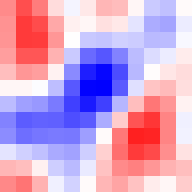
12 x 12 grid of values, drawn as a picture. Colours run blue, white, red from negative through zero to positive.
Ninth with the lowest average: centre. Stripes: none. Lone odd cells: none. Slope: none.
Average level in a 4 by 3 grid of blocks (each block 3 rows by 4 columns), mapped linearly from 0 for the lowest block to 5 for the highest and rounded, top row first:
532
403
115
334
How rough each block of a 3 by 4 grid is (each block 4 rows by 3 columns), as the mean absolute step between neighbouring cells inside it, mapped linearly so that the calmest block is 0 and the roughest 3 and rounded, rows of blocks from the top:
0 1 1 0
1 1 3 1
1 0 1 1
